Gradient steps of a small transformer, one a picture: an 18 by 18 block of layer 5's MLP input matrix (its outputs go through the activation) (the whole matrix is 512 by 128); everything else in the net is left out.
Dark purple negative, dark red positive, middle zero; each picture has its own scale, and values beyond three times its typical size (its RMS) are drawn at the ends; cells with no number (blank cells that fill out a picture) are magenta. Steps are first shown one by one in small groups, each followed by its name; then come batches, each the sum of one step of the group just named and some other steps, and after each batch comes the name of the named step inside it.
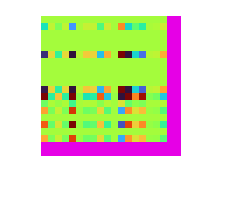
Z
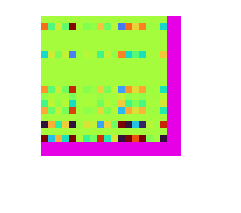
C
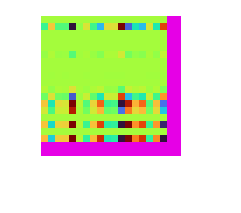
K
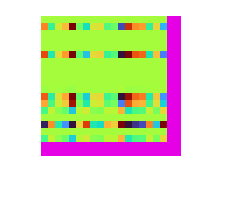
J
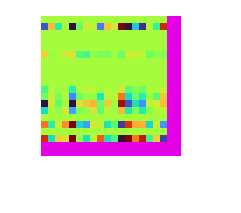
K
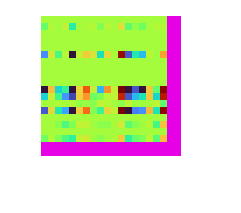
Z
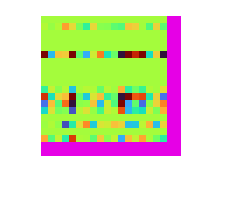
J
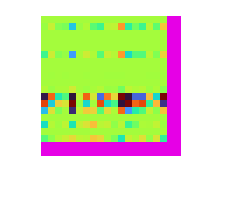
K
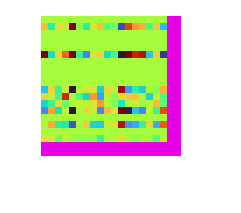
J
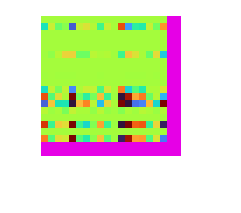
Z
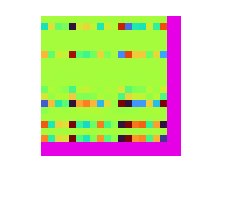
K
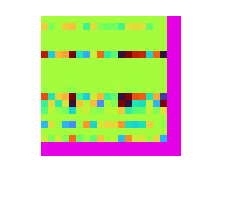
J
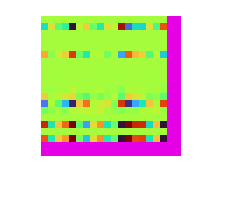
K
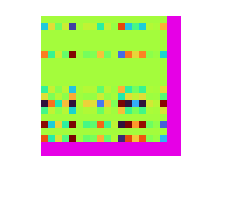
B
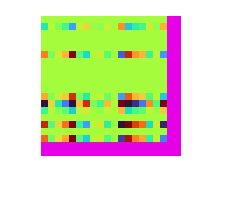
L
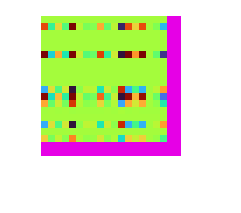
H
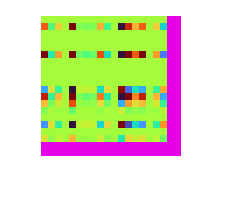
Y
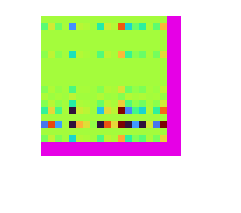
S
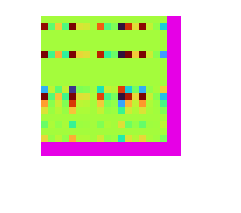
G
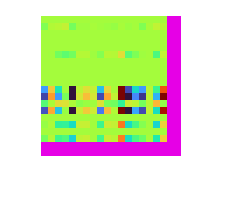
B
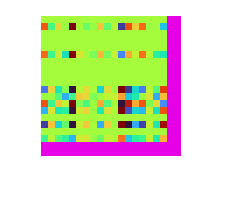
H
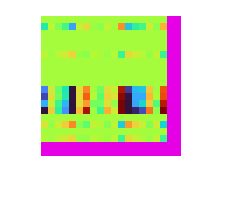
L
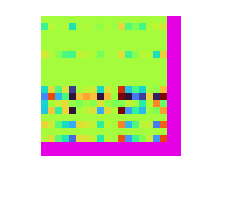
B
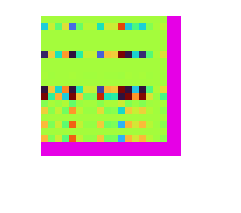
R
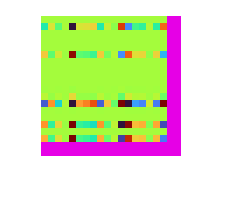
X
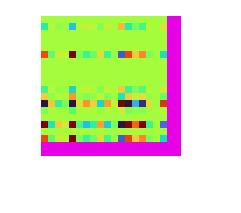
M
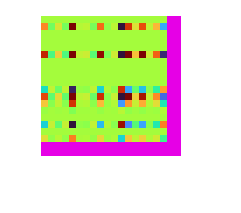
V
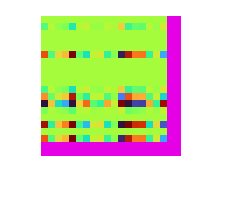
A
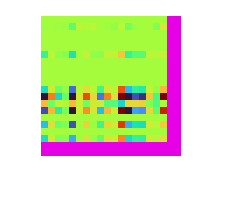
X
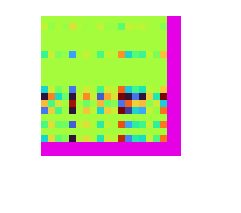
M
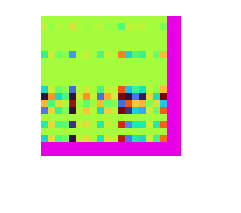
M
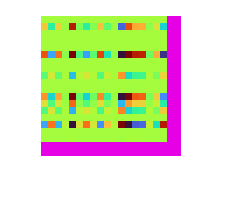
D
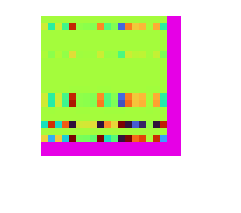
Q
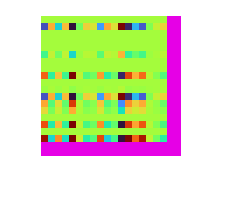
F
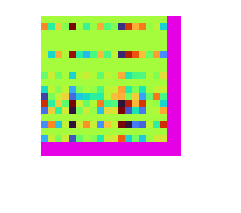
D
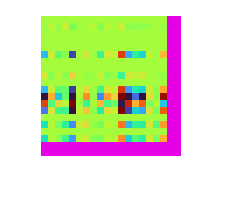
F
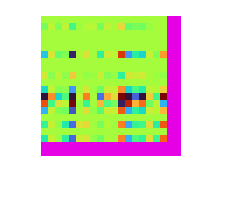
F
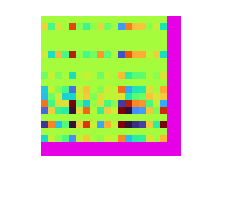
D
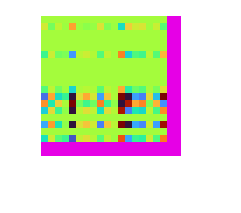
Q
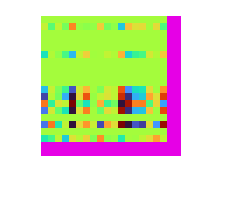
Q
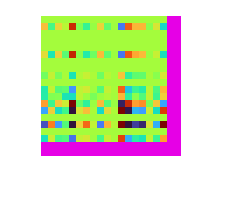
D
